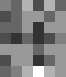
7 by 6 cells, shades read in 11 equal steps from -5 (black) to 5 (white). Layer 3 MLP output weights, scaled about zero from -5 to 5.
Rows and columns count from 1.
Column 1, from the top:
0 -2 -1 -2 1 -2 -1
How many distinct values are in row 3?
3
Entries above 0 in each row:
2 3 3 0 5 3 4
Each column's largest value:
1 1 2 5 2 1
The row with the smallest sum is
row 4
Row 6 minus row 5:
-3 0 0 -2 -2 0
